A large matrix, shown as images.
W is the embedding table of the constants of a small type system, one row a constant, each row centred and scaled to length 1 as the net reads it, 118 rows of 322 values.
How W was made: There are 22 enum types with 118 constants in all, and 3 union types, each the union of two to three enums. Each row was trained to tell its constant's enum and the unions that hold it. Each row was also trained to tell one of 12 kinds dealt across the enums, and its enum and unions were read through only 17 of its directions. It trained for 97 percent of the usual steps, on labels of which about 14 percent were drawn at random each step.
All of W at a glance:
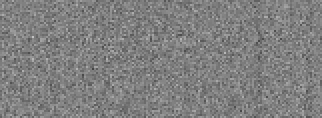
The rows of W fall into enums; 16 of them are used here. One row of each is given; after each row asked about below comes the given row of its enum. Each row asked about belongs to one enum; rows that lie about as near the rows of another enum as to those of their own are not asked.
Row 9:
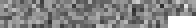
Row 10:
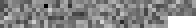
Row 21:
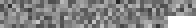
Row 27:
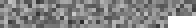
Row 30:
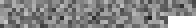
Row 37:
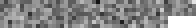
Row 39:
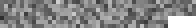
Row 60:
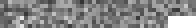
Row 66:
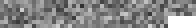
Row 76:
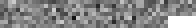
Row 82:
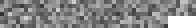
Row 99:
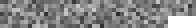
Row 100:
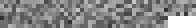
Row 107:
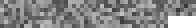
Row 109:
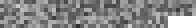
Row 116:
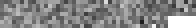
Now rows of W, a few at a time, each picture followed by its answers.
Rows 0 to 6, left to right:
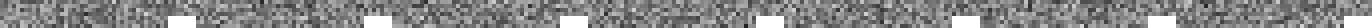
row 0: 37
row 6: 27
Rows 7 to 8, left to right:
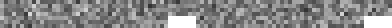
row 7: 60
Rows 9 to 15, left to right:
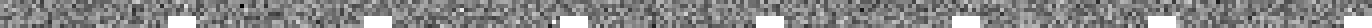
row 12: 82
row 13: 9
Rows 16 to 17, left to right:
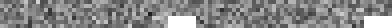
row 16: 99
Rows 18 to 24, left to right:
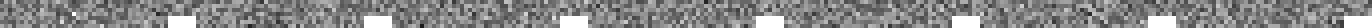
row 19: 109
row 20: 60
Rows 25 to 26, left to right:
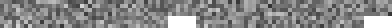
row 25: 116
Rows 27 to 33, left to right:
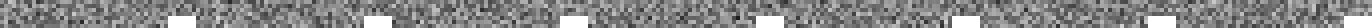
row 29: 107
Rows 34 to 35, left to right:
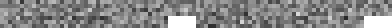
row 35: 100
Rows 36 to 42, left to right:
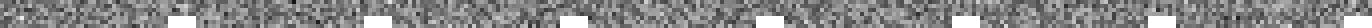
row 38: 39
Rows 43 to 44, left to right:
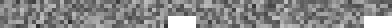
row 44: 27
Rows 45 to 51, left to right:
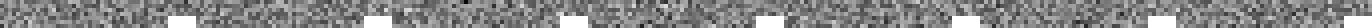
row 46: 100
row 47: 99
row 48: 60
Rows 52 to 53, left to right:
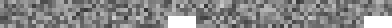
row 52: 100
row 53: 21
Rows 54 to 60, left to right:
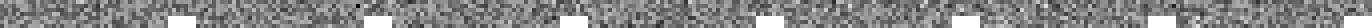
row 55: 10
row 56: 109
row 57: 109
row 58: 76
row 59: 37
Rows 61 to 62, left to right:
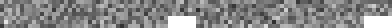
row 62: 66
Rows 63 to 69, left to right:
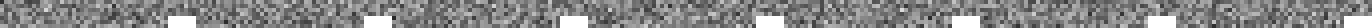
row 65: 39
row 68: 60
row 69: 21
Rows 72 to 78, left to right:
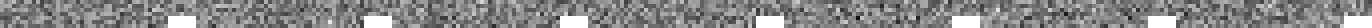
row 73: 109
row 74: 76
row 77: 116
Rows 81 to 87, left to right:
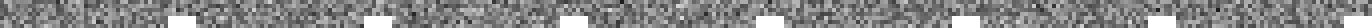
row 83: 66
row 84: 99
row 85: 27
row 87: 82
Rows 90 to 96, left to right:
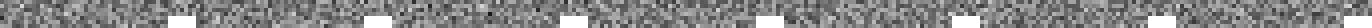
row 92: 30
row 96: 10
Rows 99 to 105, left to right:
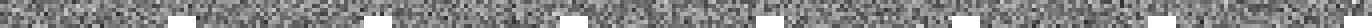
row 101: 99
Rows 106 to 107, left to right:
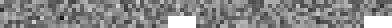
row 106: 30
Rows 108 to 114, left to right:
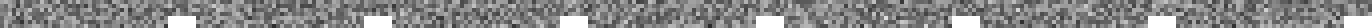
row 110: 21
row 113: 100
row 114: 27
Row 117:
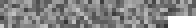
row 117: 82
